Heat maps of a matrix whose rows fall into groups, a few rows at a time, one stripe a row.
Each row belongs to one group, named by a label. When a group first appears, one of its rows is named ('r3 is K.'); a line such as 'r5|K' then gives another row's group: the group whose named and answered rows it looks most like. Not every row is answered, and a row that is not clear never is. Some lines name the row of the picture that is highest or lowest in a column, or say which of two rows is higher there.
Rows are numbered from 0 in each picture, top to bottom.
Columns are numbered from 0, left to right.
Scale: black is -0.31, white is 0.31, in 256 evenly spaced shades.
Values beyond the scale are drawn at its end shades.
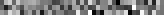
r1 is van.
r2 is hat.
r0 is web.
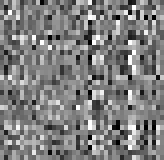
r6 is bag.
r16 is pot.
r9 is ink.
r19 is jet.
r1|van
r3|web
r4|bag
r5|bag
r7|pot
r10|van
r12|jet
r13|van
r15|hat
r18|jet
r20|ink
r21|hat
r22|ink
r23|ink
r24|web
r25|web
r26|van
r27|jet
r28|web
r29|jet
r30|pot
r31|van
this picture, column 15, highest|21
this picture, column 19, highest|21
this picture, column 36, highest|6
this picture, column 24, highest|7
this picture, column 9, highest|21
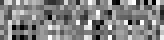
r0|web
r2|pot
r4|hat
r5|ink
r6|hat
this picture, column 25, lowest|4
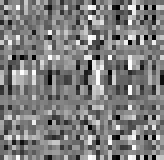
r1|web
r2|van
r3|web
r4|jet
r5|bag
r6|ink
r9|ink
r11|ink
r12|jet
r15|pot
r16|pot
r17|jet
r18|jet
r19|pot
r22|ink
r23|web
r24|pot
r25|bag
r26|van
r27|web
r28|ink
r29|van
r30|ink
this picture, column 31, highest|8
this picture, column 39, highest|27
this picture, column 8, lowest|11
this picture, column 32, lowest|8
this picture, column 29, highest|25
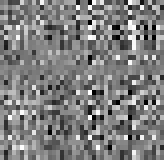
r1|hat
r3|hat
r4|jet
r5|web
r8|van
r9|van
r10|ink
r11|bag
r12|jet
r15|hat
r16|van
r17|pot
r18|hat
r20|web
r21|bag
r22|pot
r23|hat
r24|van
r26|pot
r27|hat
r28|pot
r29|pot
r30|van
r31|van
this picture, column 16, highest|5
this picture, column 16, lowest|26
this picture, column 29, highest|11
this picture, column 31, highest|27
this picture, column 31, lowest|0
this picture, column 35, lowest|0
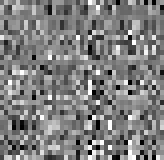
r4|van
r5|van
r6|jet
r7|hat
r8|van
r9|bag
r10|bag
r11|ink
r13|hat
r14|pot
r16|hat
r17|web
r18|hat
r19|ink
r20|pot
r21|ink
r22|van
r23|jet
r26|bag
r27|van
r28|jet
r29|ink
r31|web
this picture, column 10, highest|23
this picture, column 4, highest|31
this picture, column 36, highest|10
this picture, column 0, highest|7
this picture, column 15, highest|7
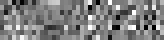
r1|bag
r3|web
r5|web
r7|pot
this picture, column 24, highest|7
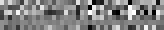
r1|jet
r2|web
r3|jet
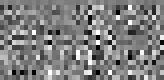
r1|jet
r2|web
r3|bag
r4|jet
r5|hat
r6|pot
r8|pot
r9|ink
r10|hat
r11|hat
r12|web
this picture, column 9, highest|11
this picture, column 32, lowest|11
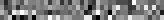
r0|van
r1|bag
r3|ink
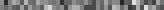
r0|van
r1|bag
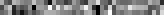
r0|pot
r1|ink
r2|ink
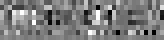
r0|bag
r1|ink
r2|pot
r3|pot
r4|pot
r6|web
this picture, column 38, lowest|6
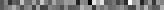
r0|jet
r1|hat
